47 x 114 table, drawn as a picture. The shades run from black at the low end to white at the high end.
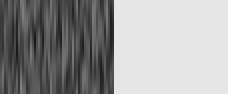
The table splits into one row of 2 panels. Panel 1,1: low, streaked downward. Panel 1,2: very high, flat.
